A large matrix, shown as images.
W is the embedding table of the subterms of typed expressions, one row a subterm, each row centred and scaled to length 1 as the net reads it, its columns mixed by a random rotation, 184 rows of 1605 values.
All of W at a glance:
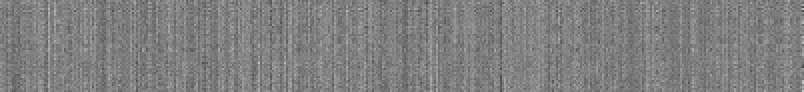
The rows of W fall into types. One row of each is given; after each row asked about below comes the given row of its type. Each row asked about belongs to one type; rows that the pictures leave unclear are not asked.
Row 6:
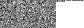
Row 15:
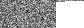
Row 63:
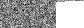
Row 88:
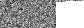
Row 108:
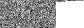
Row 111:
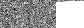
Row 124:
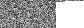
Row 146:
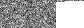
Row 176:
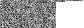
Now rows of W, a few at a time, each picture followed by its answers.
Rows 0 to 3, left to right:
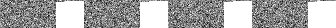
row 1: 88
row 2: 108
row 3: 124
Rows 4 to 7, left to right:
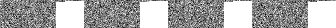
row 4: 176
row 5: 124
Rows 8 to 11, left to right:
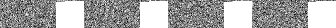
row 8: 63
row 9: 108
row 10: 111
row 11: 176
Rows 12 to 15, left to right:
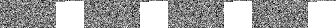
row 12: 111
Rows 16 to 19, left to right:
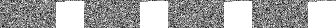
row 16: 15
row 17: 124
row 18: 15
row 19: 63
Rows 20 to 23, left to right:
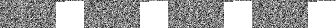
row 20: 108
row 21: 88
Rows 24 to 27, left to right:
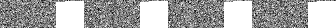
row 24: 111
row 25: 111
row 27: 146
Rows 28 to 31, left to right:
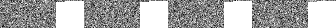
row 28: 15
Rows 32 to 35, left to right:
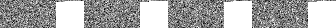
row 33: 15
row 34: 124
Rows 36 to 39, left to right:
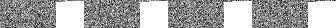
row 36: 108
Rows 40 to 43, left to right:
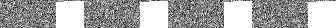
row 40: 124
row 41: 108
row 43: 63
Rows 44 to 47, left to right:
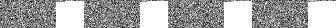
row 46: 108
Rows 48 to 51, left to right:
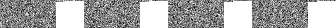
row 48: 63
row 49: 124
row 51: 108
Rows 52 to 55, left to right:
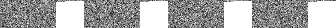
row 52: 15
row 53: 6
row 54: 15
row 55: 6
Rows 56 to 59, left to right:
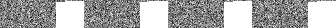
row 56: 108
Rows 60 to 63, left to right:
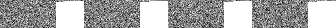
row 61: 15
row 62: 108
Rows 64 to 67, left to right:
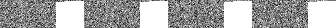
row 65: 108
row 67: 63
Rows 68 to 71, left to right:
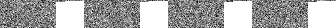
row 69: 146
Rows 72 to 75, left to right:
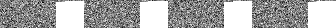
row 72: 111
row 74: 88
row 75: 124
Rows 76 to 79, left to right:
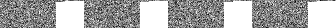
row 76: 124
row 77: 63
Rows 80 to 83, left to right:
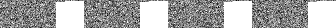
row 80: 63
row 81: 146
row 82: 108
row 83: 111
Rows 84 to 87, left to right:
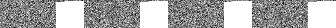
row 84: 108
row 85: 111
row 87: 6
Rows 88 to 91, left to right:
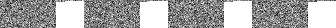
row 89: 124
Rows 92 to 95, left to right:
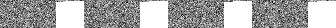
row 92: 124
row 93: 108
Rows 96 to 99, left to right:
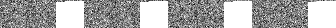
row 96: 146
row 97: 146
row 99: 111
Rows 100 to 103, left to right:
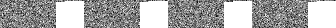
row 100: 146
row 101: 6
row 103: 15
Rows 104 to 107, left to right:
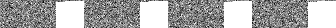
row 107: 88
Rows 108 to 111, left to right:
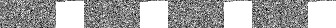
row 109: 111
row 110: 88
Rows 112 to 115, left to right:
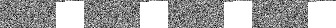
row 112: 176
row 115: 15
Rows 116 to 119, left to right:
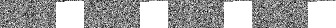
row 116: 146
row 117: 88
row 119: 108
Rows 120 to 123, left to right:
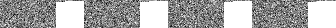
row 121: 88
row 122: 15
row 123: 111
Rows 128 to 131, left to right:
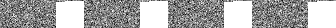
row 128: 15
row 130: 15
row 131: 63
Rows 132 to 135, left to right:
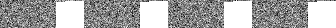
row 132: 88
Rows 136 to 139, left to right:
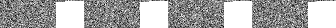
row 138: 15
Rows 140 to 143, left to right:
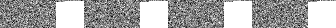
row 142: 88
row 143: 111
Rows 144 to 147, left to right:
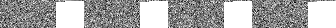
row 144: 15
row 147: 111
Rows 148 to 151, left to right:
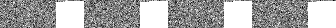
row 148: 124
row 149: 88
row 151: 6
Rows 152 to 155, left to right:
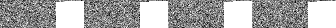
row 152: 6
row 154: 108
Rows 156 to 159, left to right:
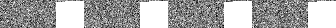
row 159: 146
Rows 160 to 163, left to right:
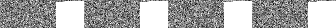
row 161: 176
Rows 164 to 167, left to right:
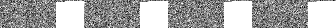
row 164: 146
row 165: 176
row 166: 124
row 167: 6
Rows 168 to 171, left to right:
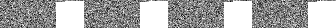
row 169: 124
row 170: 176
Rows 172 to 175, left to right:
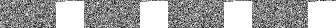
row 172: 63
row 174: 15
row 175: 124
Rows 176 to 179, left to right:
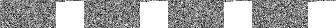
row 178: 124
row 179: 111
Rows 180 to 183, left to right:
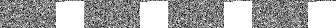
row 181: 176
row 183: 146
